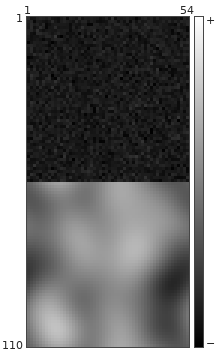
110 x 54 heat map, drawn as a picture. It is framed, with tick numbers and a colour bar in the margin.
The table splits into 2 rows of 1 panel. Panel 1,1: very low, fine-grained, faint in contrast. Panel 2,1: middling, smooth, strong in contrast.
